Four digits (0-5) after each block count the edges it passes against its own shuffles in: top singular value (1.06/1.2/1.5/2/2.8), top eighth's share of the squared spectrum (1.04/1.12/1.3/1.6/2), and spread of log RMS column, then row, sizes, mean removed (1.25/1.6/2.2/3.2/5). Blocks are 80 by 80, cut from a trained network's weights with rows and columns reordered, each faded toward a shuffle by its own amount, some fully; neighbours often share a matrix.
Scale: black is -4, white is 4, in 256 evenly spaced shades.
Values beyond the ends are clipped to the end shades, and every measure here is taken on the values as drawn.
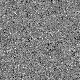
1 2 0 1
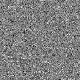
2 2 1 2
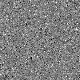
0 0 0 0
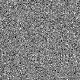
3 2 1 1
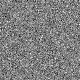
1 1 0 0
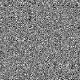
3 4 2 2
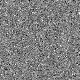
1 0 0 0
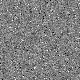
0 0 0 0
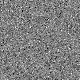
0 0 0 0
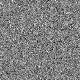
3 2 0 0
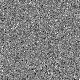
1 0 0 0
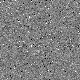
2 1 0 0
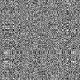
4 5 3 2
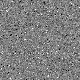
1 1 0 0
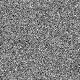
1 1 0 0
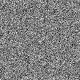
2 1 0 0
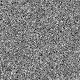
0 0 0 0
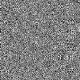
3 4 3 2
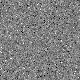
1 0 0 0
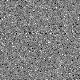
2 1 0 1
